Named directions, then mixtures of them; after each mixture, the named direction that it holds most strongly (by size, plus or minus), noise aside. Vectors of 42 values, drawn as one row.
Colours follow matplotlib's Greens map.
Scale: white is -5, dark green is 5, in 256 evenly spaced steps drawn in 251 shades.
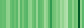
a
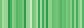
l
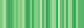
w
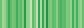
l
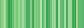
w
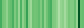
a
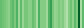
a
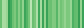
l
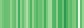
a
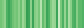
w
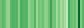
a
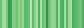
w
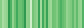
l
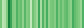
l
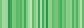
l
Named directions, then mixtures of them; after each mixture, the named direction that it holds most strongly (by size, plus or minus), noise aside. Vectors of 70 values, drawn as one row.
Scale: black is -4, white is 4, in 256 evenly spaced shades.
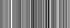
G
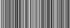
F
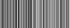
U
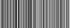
U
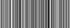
G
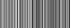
U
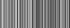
U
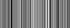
G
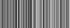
U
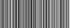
U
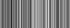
G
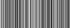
F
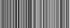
U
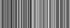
U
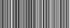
U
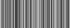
F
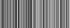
U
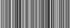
F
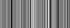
G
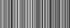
U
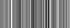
G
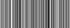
G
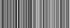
U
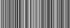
F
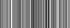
G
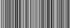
F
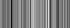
G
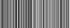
U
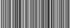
F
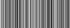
F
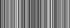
F
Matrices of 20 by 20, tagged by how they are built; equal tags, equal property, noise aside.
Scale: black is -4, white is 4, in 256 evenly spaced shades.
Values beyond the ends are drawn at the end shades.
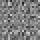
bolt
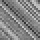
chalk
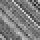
chalk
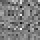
bolt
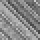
chalk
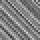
chalk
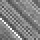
chalk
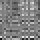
bolt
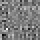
bolt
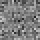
bolt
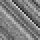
chalk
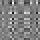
bolt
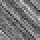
chalk
